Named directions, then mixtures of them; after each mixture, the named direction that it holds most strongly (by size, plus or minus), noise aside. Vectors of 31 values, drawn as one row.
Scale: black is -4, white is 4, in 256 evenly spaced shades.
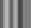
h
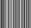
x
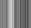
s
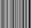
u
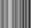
u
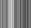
s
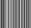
x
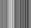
s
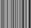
u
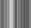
s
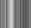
s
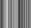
h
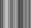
h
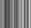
u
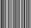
x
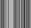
x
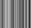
u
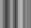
h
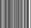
u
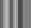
h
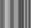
h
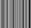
u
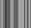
h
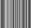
u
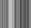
s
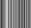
x
